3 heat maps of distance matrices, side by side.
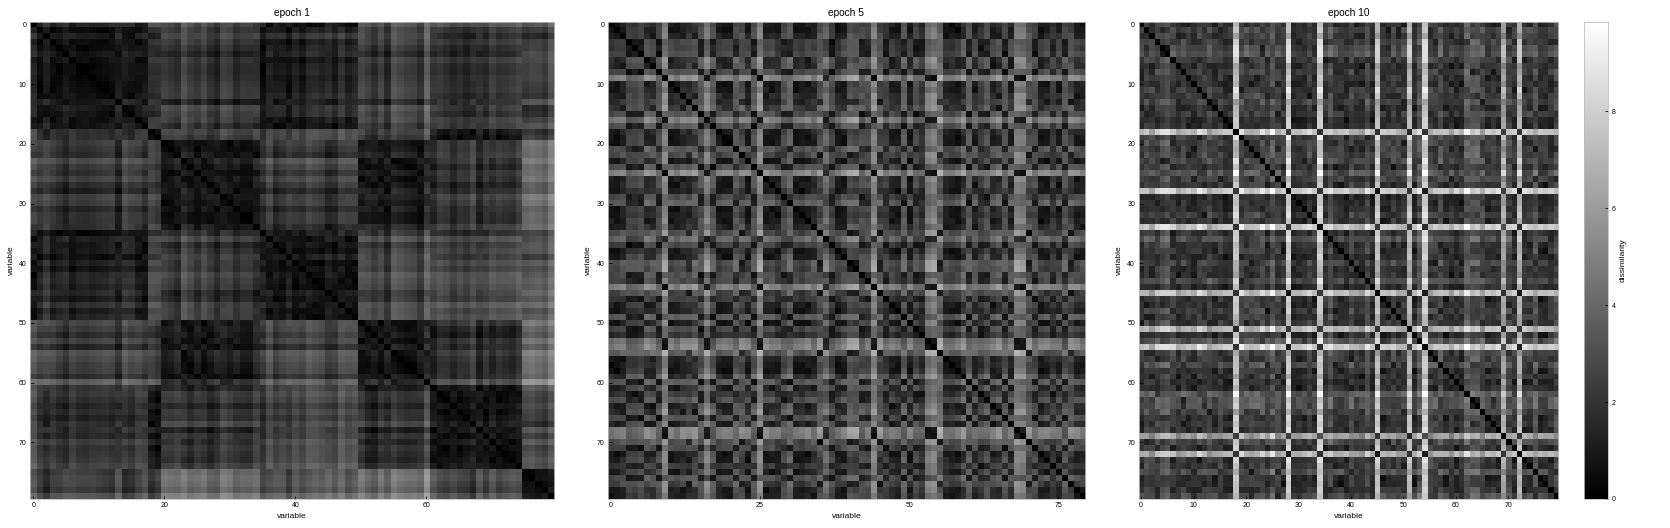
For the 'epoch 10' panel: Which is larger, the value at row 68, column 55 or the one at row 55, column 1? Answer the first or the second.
the first
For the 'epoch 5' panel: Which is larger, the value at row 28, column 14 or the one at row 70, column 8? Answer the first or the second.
the second
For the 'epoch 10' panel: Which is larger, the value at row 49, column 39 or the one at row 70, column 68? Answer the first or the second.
the second
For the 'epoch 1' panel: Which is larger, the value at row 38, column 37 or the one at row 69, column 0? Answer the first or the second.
the second
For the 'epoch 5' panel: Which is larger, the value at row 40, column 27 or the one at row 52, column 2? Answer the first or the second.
the first
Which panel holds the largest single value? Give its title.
epoch 10
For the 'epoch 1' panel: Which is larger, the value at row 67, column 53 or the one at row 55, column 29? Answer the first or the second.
the first
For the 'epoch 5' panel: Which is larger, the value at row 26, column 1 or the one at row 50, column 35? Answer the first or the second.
the second
